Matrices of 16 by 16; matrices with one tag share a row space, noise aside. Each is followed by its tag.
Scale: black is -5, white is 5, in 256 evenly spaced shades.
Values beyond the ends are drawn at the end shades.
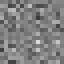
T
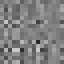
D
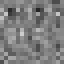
T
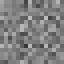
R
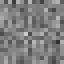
R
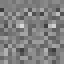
R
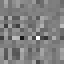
D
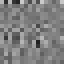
D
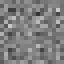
T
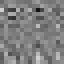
T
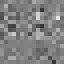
T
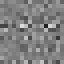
R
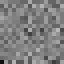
R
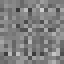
R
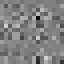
D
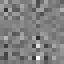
D
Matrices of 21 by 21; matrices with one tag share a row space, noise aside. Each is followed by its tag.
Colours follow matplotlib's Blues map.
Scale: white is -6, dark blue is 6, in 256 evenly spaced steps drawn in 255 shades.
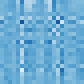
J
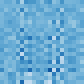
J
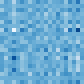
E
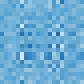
J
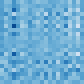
E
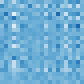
E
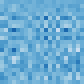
E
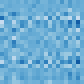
E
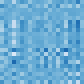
E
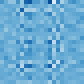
J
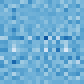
E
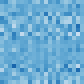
E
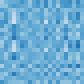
E
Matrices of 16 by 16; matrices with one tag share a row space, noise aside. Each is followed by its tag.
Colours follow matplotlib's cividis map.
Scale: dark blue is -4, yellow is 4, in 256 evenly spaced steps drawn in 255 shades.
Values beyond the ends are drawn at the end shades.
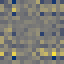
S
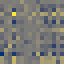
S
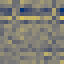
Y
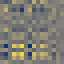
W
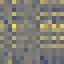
S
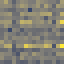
Y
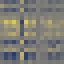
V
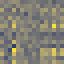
S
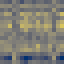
Y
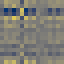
V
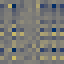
S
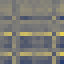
Y
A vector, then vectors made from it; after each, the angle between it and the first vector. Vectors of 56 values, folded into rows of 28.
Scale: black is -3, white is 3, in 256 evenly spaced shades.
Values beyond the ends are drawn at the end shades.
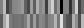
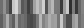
partly aligned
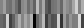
orthogonal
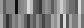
partly opposed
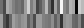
nearly opposite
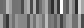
nearly opposite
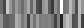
nearly opposite
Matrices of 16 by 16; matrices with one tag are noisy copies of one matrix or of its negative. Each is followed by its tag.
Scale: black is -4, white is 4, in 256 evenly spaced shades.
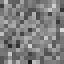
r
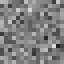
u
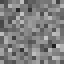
u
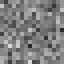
r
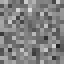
u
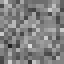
r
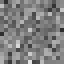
r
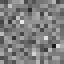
u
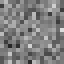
r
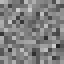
u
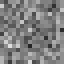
r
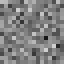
u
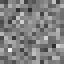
u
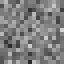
r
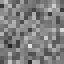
r
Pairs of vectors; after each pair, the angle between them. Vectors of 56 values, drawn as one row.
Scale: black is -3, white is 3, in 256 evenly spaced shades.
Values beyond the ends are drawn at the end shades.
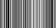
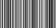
partly aligned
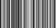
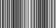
partly aligned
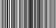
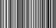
partly opposed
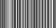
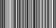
nearly parallel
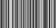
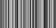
nearly parallel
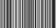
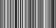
partly aligned
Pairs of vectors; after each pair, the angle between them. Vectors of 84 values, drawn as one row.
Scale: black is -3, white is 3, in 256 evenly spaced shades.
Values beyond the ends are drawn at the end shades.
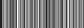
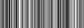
orthogonal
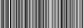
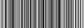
orthogonal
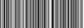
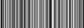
nearly opposite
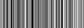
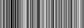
partly aligned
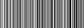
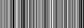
orthogonal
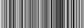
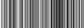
nearly parallel
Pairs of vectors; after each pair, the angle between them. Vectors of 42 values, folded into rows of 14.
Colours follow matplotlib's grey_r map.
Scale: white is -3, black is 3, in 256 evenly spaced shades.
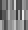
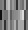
partly aligned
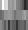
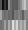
nearly opposite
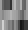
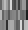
partly opposed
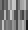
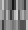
nearly opposite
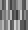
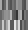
nearly parallel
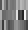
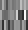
nearly parallel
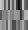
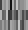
partly opposed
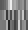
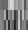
nearly parallel
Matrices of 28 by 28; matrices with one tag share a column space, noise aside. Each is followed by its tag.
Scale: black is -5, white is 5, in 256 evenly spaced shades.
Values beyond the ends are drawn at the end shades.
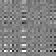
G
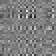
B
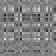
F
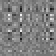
F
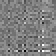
G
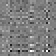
G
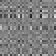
B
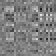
F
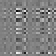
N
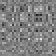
F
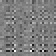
G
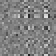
B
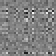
N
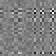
N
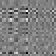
N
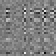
N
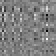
F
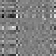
B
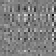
F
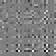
G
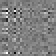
N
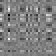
F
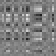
F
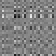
B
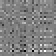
G
